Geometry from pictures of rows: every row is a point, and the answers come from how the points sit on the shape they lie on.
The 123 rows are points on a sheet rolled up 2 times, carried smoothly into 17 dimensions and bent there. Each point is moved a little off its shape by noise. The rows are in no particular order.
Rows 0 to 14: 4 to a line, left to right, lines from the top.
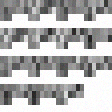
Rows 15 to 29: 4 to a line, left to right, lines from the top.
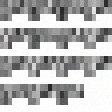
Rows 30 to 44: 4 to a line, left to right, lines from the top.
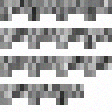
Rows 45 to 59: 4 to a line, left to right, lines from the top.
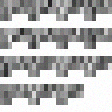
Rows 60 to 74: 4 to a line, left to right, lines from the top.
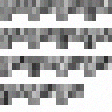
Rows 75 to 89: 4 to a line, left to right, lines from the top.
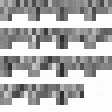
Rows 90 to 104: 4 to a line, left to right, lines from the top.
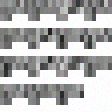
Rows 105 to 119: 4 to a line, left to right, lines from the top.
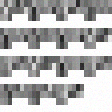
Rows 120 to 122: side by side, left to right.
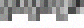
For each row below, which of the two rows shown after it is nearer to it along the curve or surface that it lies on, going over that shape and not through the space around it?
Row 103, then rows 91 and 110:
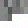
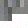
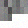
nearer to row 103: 110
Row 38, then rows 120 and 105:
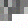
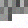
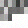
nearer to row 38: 120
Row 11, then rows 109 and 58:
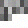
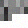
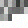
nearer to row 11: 109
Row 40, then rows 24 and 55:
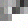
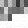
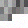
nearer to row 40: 24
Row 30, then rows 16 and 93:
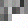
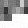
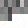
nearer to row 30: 16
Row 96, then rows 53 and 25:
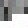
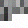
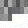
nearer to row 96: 53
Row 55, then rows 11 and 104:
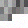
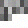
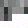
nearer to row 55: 104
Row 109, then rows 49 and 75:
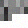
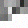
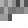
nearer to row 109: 49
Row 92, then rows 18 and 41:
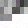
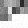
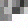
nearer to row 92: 41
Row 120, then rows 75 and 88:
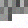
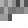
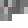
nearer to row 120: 75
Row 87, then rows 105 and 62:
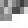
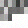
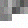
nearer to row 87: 105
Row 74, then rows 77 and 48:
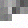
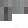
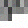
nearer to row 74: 77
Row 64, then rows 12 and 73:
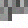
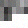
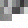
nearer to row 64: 12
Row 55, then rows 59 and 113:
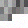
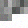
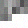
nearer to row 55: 59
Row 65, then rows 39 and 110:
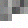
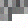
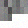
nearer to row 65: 39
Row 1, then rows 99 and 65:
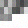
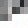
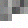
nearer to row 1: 99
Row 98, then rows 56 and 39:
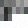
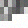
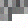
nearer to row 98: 39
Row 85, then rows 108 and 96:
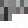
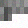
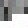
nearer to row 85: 96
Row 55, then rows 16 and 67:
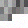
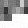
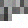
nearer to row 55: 16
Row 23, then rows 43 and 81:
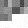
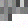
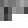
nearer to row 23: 43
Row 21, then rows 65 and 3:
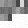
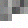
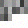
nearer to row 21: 65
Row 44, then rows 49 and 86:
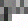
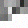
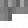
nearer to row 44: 49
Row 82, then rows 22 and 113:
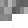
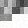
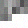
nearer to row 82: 113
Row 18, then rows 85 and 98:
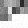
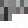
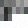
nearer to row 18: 85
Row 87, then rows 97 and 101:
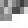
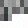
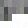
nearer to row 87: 97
